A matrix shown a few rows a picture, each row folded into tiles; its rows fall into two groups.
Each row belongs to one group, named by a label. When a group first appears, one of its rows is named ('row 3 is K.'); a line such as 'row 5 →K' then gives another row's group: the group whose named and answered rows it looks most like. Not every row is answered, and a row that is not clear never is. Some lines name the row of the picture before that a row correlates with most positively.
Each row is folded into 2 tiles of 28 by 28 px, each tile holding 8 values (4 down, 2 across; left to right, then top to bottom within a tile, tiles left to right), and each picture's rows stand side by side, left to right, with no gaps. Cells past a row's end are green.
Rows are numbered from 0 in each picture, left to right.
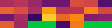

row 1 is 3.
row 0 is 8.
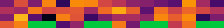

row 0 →3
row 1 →3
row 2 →8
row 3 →3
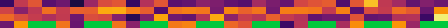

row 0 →3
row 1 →8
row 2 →8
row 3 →8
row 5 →3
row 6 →3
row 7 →8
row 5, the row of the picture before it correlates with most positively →1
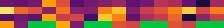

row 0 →8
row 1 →8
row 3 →8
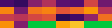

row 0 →8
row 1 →8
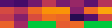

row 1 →8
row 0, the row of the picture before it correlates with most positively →0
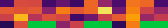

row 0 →3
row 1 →8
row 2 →3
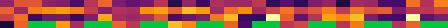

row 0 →3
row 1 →8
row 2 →8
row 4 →8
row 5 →8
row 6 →3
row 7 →3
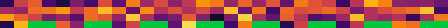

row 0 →3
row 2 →3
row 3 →3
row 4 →3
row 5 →3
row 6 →3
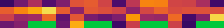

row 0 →8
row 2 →3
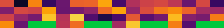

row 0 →8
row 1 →3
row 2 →3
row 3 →8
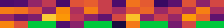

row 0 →8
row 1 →3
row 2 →3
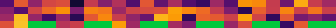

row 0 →3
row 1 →8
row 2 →8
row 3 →8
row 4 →3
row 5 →3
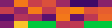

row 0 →3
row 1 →8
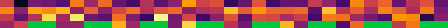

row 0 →8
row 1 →3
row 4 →8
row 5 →8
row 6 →3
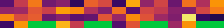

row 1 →8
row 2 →3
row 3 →3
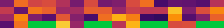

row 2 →3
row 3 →8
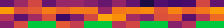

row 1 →8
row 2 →8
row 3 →8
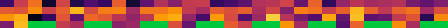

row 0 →3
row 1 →8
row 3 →8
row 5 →8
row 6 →3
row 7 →8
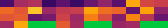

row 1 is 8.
